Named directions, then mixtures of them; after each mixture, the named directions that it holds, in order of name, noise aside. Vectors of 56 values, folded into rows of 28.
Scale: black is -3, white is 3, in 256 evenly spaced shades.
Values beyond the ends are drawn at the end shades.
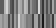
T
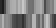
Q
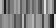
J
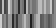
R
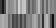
J, Q, T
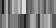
Q, R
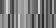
T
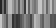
Q, R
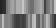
Q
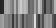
J, Q, T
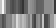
Q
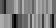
J, Q, R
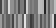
J, R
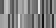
T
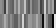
J, T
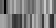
J, Q, R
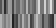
J, R, T
